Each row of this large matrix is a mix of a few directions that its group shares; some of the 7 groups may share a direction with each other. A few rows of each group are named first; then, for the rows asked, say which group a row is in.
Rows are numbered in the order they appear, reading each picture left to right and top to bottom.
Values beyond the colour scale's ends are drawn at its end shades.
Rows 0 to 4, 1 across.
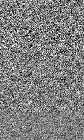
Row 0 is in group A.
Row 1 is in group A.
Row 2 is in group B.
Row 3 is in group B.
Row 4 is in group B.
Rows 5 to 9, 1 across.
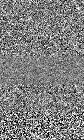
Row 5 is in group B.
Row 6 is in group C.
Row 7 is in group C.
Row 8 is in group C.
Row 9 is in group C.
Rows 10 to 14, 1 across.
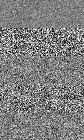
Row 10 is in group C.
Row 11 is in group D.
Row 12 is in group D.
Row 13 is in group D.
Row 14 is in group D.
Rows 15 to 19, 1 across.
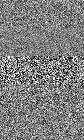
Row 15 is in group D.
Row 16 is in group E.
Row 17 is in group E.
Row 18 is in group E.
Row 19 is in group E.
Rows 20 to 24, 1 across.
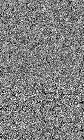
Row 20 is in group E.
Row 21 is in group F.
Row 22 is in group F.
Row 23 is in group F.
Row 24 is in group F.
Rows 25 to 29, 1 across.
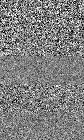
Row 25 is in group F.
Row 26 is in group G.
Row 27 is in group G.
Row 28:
A
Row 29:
B
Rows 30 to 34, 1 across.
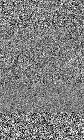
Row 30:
B
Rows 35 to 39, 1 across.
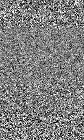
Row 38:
B
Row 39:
B
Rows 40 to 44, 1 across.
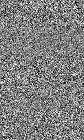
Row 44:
F
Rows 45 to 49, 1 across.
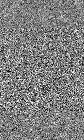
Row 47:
F
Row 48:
E
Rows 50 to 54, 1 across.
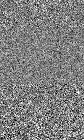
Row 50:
E
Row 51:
G
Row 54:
G
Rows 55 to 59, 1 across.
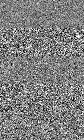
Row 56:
B
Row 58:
F
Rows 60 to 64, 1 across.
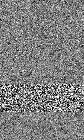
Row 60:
E
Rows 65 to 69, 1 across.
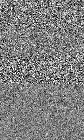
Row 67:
A
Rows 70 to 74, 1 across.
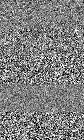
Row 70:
B
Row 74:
G
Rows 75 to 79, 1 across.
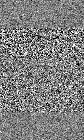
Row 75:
B
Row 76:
B
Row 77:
B
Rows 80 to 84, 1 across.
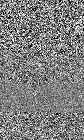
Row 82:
B
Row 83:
E
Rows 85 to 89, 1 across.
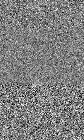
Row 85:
B
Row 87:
C
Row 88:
E
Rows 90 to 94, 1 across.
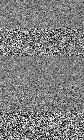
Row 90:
B
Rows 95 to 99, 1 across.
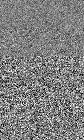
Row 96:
A
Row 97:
F
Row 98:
E
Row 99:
E
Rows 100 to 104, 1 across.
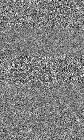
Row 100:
C
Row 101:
G
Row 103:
E
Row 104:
B
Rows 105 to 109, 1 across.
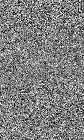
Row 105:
D
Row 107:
B
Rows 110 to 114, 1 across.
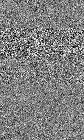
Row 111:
G
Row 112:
E
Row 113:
F
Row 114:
G
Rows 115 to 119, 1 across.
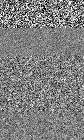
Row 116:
D
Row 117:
B
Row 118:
F
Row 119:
B
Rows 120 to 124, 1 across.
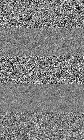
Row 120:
B
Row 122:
C
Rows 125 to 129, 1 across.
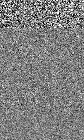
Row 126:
B
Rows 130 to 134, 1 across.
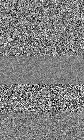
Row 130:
F
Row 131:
D
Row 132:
A
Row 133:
D
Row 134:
D
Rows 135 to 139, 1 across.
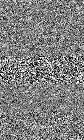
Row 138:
A
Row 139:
C
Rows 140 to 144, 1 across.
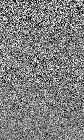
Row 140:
C
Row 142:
E
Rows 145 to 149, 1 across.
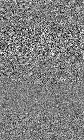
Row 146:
F
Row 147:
A
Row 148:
F
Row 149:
C
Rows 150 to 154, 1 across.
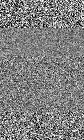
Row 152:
D
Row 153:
A
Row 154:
G
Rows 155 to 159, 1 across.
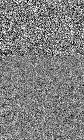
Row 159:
F
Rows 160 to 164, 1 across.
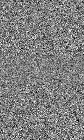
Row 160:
C
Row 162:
G
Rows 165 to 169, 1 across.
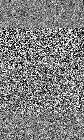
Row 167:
D
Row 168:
F
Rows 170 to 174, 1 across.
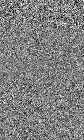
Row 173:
C
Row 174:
B
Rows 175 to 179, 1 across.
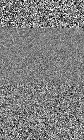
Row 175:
C
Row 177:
D
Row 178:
F
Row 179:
B
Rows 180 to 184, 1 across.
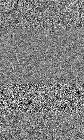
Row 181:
D
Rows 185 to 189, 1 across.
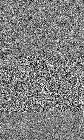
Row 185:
B
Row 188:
F
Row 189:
F
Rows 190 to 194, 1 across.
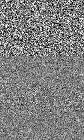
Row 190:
G
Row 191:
D
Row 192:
F
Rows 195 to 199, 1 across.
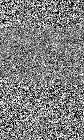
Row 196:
D
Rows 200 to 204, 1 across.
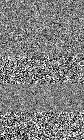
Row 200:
G
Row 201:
D
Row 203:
E
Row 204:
G
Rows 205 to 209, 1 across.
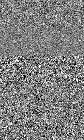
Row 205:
D
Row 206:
D
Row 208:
G
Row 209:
D
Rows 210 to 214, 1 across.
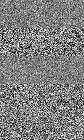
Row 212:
C
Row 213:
B
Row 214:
B
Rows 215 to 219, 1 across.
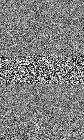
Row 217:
E
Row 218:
G
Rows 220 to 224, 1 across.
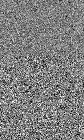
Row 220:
E
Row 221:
A
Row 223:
A
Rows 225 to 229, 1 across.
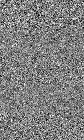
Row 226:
A
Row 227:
E
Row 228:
B
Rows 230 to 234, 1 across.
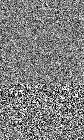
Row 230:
F
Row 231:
E
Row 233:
D
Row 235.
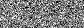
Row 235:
A
